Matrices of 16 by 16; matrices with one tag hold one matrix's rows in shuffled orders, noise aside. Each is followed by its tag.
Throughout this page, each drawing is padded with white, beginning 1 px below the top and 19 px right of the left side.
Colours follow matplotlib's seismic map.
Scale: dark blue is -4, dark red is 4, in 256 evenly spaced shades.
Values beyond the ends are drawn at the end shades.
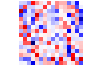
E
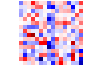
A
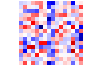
A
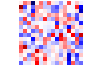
E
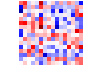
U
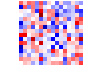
U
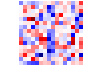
A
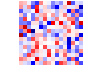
E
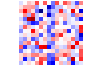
A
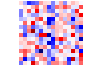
A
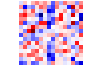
A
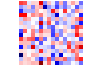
U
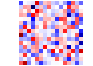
E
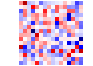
E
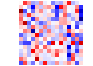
E
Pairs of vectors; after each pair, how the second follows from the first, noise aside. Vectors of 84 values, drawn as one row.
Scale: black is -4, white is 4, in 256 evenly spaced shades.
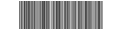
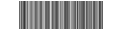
sign-scrambled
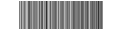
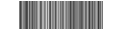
sign-scrambled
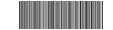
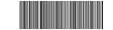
wrapped around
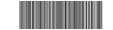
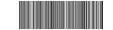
sign-scrambled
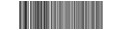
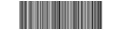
shuffled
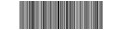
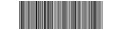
wrapped around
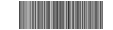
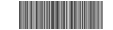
sign-scrambled
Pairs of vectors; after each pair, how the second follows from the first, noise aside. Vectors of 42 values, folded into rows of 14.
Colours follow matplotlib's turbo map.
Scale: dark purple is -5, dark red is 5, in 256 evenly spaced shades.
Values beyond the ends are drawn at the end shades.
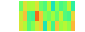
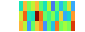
scaled up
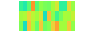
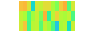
negated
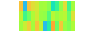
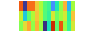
scaled up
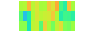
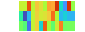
scaled up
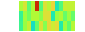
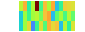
scaled up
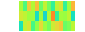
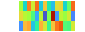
scaled up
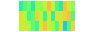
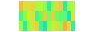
negated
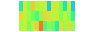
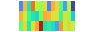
scaled up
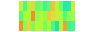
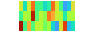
scaled up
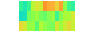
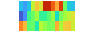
scaled up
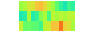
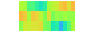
negated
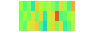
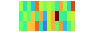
scaled up
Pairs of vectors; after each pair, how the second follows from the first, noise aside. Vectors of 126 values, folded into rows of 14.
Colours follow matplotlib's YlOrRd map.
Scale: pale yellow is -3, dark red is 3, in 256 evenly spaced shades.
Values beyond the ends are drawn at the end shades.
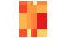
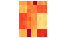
negated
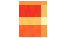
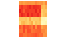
copied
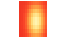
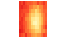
copied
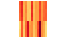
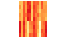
negated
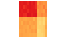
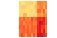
negated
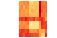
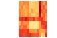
copied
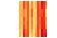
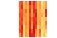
negated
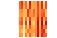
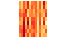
negated
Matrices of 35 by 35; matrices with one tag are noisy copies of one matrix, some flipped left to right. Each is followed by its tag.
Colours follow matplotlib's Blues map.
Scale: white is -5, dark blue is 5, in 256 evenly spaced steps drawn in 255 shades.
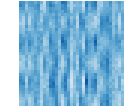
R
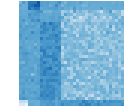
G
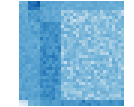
G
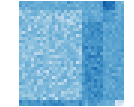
G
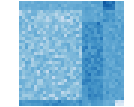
G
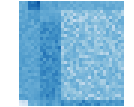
G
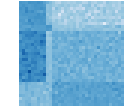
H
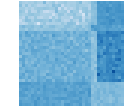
H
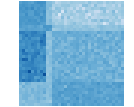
H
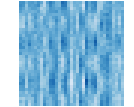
R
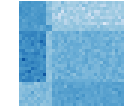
H
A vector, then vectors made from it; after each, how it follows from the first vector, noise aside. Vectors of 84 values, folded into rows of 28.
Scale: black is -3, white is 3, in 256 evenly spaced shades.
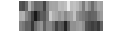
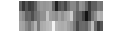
reversed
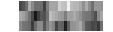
copied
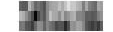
copied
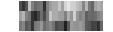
copied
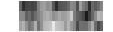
reversed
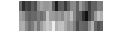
reversed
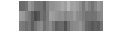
shrunk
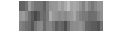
shrunk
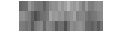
shrunk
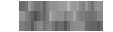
shrunk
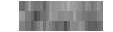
shrunk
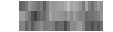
shrunk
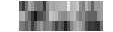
copied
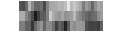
copied
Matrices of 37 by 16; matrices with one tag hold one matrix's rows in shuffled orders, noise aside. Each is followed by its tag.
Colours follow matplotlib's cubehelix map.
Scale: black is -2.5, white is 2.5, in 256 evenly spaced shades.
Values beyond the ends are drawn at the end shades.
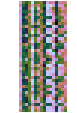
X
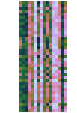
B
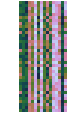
B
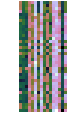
B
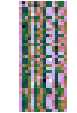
X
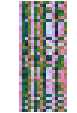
X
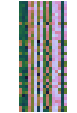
B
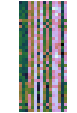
B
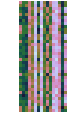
B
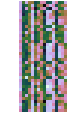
X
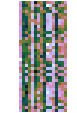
X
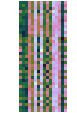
B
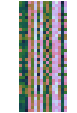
B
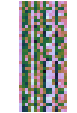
X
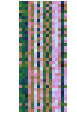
B
